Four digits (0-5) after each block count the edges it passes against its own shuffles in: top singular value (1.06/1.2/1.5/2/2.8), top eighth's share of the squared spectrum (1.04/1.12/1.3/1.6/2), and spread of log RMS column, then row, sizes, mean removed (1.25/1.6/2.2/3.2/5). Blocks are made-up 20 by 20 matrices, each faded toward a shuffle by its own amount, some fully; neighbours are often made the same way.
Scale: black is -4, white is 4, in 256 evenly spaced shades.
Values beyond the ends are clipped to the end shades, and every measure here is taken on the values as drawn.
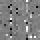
2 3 1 0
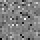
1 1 0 0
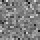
1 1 0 0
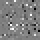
2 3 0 1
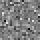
1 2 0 0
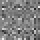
3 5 2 2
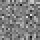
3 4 2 1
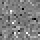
0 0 0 0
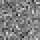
0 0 0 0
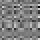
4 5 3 3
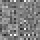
3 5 2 2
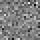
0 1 1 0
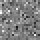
0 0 0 0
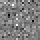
1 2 1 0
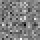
3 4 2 1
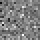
0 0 0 0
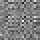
3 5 2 2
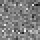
1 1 0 1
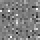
1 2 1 0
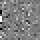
2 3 2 0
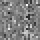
1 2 2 0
